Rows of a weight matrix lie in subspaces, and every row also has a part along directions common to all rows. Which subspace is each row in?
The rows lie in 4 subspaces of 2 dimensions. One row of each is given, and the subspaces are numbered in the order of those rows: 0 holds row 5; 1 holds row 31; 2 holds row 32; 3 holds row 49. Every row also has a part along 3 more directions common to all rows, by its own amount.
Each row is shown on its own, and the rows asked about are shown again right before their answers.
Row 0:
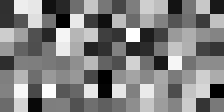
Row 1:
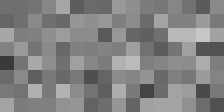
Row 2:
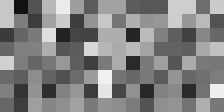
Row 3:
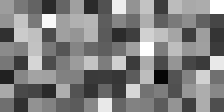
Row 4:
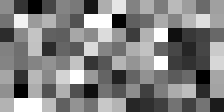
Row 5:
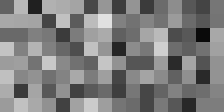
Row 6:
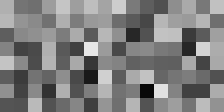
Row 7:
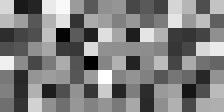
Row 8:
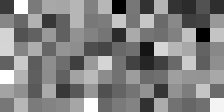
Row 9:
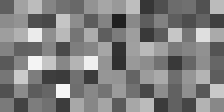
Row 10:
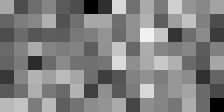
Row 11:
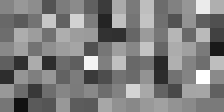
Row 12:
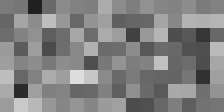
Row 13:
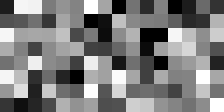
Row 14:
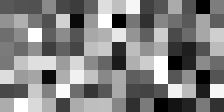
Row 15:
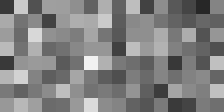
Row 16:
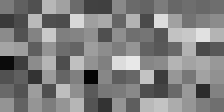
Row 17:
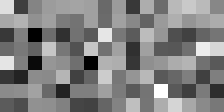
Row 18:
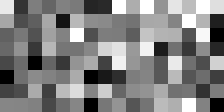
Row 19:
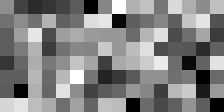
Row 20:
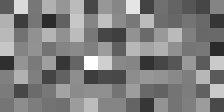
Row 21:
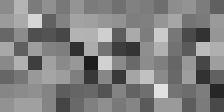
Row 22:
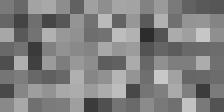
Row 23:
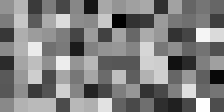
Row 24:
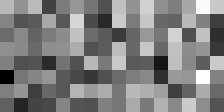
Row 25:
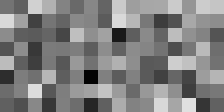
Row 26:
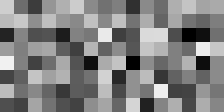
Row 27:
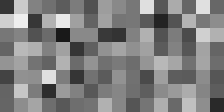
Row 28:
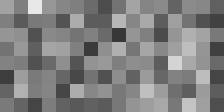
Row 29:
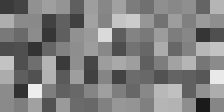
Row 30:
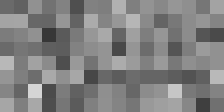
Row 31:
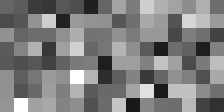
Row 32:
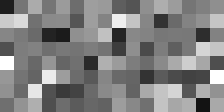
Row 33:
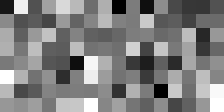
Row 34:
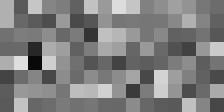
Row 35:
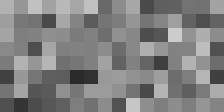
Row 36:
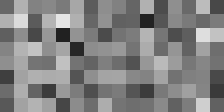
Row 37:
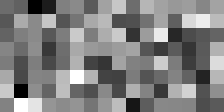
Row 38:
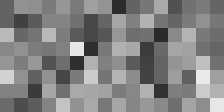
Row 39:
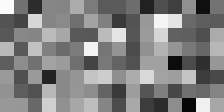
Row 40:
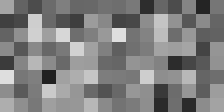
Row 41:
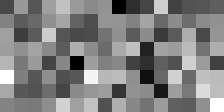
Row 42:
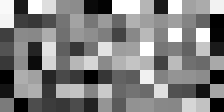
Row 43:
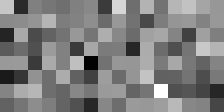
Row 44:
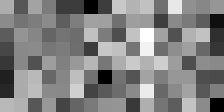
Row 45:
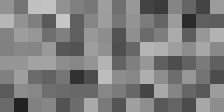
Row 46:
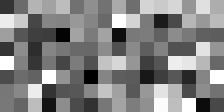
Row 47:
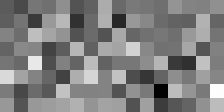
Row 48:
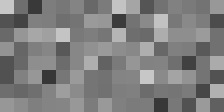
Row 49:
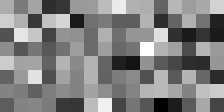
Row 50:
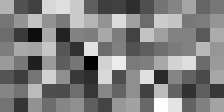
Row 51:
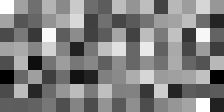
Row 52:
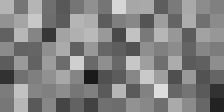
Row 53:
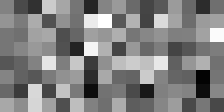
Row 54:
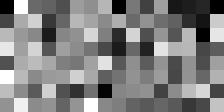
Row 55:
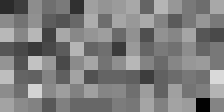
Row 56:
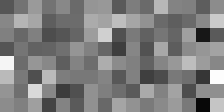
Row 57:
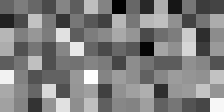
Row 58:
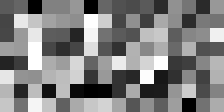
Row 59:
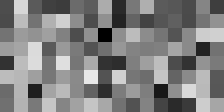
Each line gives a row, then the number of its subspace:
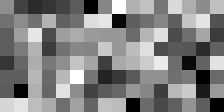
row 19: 1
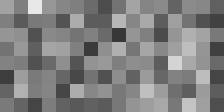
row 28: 1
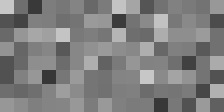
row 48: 2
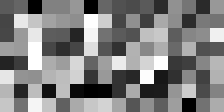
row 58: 3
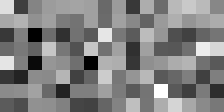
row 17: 0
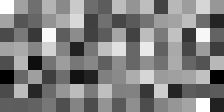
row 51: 2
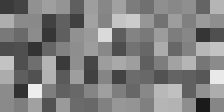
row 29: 2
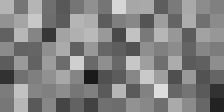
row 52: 0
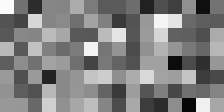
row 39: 2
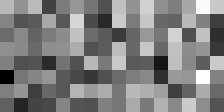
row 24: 3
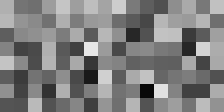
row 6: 1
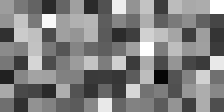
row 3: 3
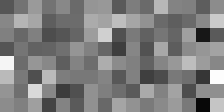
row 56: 2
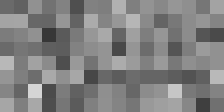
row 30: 2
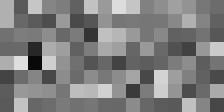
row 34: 3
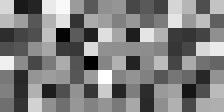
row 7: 0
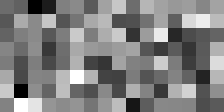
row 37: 1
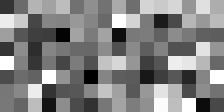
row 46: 2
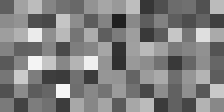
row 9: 1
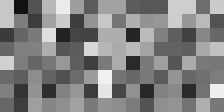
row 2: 0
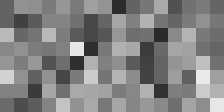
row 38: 0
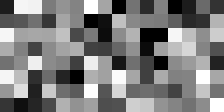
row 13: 1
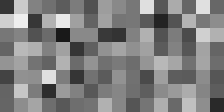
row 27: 2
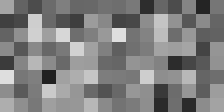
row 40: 2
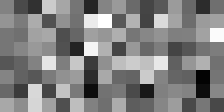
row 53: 3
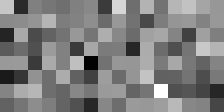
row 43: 0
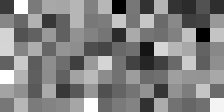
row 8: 0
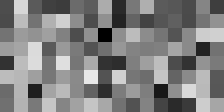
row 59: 2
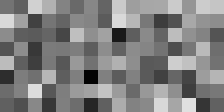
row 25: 2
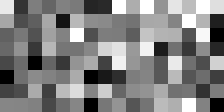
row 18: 1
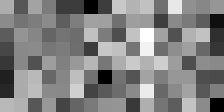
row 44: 1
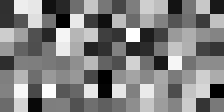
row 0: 0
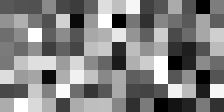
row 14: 3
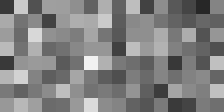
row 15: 0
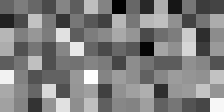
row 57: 2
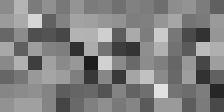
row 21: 0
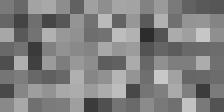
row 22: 3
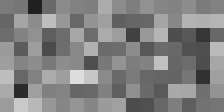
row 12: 1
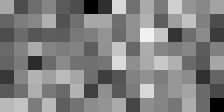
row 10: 1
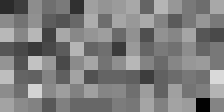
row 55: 2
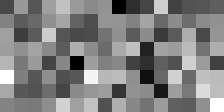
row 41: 0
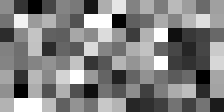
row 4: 1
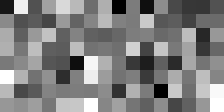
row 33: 0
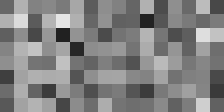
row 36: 2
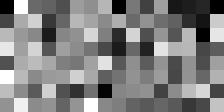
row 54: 0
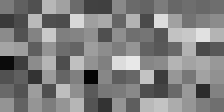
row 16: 3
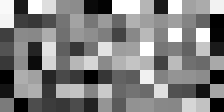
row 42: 1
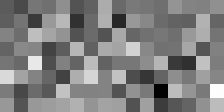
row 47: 0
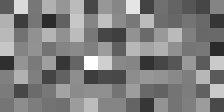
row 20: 0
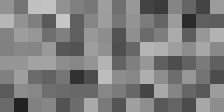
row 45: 1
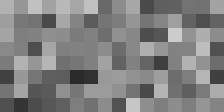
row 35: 1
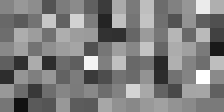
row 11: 3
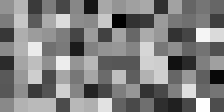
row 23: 2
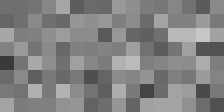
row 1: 3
